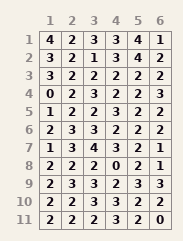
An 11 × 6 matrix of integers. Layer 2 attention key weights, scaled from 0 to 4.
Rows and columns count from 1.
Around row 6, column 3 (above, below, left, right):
2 4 3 2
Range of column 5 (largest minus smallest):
2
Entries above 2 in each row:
4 3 1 2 1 2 3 0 4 2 1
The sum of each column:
22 25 28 26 27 19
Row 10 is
2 2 3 3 2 2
